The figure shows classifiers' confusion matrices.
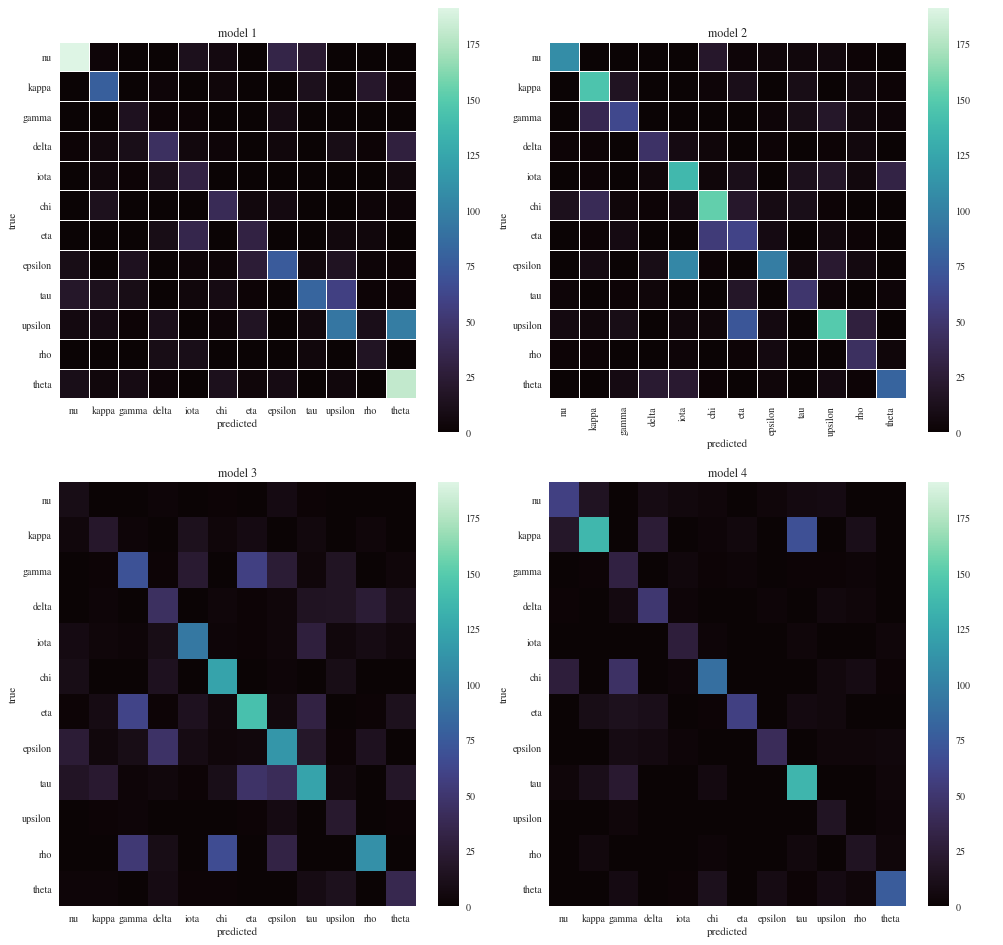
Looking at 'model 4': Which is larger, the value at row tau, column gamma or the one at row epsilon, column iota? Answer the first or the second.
the first
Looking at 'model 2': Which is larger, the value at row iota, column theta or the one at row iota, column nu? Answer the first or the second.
the first
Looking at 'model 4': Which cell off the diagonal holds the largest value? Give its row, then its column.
kappa, tau
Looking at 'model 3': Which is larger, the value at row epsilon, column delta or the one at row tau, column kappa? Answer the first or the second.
the first
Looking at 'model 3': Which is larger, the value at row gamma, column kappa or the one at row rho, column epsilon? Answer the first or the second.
the second
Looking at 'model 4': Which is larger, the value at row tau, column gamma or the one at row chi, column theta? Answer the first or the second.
the first
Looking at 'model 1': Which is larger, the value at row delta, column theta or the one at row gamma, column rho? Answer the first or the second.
the first
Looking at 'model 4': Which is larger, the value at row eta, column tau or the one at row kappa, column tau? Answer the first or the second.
the second
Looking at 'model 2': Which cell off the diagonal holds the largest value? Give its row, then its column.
epsilon, iota
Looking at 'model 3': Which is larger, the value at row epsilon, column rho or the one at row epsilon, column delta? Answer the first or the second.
the second
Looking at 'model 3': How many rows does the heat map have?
12
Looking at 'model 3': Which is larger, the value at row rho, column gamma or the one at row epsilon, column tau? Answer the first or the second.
the first
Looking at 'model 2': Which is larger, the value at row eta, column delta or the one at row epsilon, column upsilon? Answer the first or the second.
the second
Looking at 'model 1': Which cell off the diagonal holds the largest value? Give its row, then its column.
upsilon, theta
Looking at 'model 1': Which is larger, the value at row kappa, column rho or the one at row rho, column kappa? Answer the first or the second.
the first
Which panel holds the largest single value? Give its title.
model 1
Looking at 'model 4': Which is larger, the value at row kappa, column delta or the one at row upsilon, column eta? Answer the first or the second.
the first
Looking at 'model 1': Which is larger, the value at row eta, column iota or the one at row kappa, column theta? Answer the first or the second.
the first
